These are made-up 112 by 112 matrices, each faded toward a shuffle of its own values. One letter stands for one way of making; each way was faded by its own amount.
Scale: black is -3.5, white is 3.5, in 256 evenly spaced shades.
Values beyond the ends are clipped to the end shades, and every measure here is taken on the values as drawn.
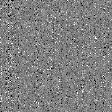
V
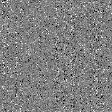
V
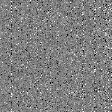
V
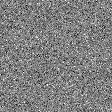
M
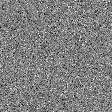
M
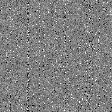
V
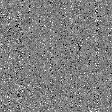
V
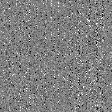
V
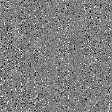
V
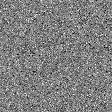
M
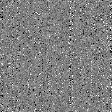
V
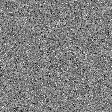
M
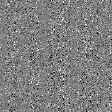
V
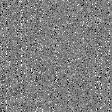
V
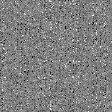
V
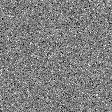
M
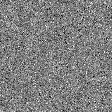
M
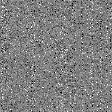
V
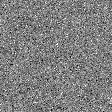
M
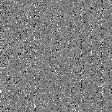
V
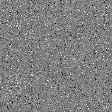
V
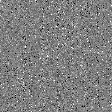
V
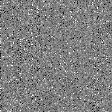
V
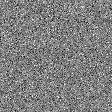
M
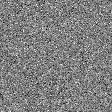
M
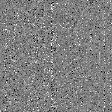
V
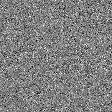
M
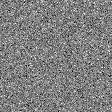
M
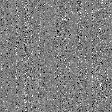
V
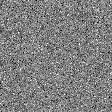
M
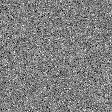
M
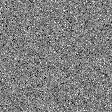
M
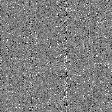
V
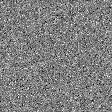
M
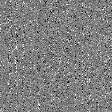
V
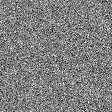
M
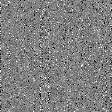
V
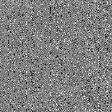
V
